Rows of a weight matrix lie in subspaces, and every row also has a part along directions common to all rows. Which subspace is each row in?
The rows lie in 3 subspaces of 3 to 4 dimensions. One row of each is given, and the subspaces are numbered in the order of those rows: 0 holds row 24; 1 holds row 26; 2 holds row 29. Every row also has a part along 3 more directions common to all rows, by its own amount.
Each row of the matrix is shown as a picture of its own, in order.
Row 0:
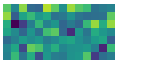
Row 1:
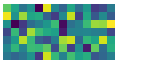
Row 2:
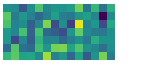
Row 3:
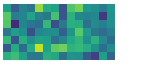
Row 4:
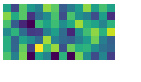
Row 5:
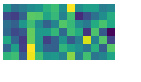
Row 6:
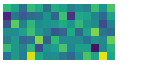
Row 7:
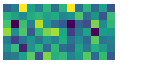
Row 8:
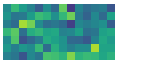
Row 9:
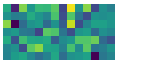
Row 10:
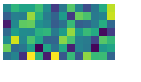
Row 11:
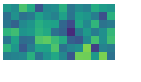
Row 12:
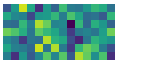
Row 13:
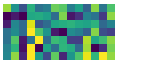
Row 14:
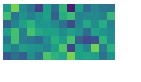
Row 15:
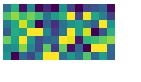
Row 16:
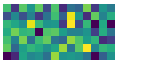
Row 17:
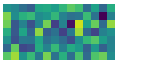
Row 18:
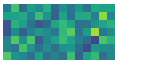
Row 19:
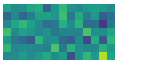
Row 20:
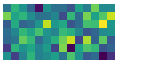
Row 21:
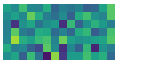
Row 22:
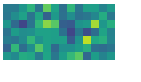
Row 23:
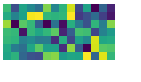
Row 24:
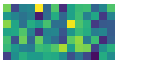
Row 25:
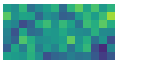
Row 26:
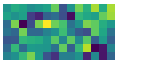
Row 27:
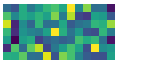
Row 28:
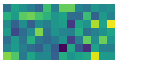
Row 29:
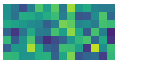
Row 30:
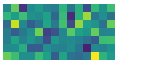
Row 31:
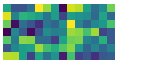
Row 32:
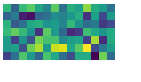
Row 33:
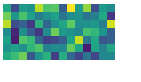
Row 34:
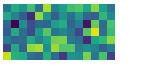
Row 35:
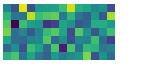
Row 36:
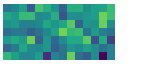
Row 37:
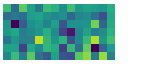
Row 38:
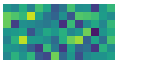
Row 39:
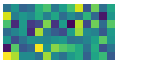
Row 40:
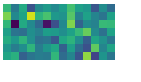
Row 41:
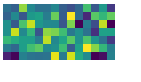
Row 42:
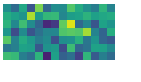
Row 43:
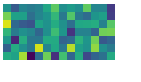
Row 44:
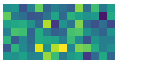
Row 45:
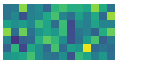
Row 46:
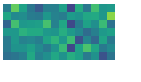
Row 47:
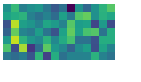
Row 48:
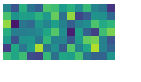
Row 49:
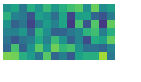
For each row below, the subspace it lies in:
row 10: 2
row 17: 0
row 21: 2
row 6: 2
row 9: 0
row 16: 0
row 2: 0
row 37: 2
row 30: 0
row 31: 0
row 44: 0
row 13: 2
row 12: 2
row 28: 0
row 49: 0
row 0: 1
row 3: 0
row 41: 0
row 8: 1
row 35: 1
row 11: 2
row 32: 0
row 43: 2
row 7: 2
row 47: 2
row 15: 1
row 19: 1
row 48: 2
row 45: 1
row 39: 0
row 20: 1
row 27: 2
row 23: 1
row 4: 2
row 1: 1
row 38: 2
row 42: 1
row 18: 0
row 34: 0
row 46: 1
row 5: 2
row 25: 1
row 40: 1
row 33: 2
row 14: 1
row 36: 1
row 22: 1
